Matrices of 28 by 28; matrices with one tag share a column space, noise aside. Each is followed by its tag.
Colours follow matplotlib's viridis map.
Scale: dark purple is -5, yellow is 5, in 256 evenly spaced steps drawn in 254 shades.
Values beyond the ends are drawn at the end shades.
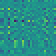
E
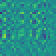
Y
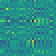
E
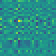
E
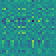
E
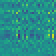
Y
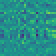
Y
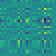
E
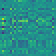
E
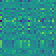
E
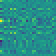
E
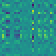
Y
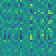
Y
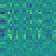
Y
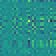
E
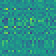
E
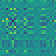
E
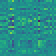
E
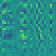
Y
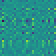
E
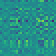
E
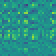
Y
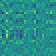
Y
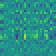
Y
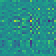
E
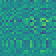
E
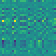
E
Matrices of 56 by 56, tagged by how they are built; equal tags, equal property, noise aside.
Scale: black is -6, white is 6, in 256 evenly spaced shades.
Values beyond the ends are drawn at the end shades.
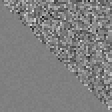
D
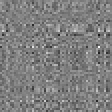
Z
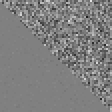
D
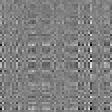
Z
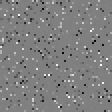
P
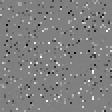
P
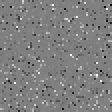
P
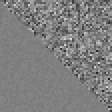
D
